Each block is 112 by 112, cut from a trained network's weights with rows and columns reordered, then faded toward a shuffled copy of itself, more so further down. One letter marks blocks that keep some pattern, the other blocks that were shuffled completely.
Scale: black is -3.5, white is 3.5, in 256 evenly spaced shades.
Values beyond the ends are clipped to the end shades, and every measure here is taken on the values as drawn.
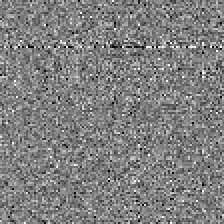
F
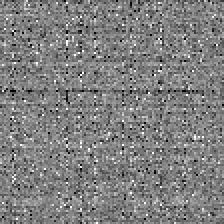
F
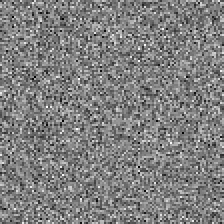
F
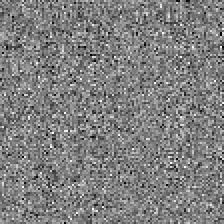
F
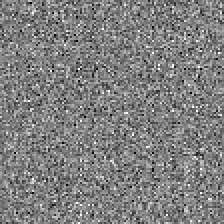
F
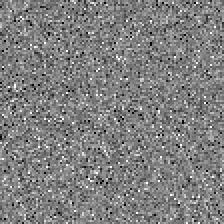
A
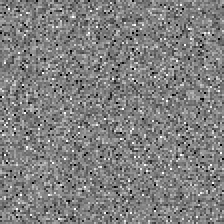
A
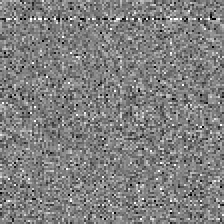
F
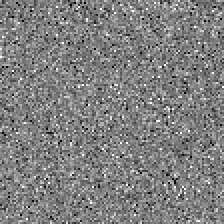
A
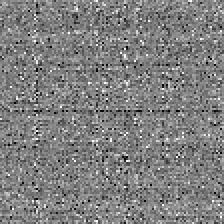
F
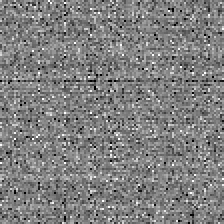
F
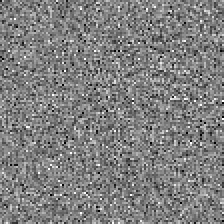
F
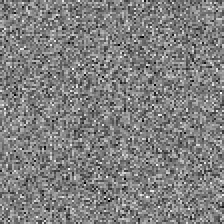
A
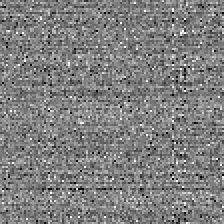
F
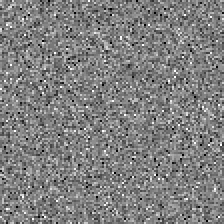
A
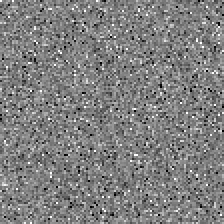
A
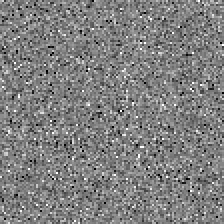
A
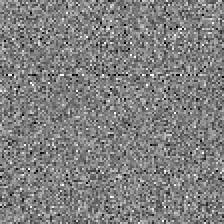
F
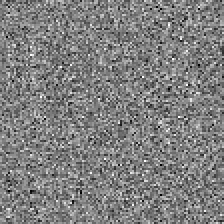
F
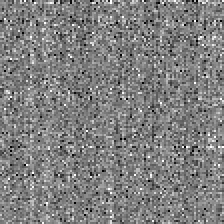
F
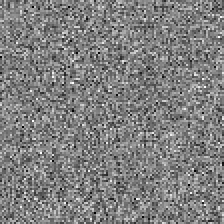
F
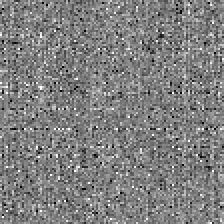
F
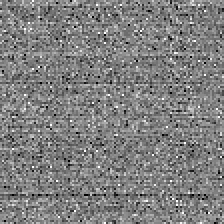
F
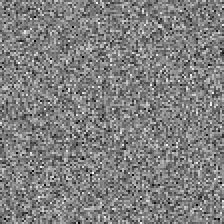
A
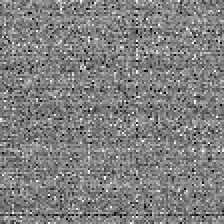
F
